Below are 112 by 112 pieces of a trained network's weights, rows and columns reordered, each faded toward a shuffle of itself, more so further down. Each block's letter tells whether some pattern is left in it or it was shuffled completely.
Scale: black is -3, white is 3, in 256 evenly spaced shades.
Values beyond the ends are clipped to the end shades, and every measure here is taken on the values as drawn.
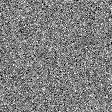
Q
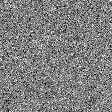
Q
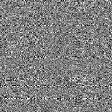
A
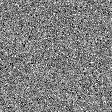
Q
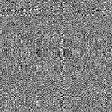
A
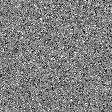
Q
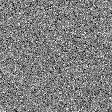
Q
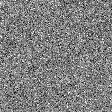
Q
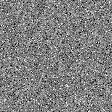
Q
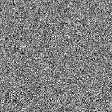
A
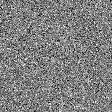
Q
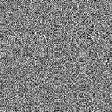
A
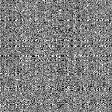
A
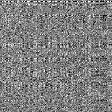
A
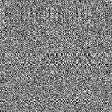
A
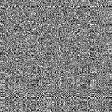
A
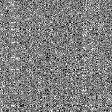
A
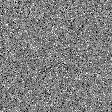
Q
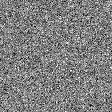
Q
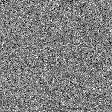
Q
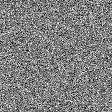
Q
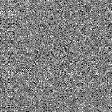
A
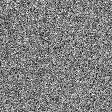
Q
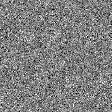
A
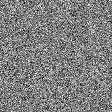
Q
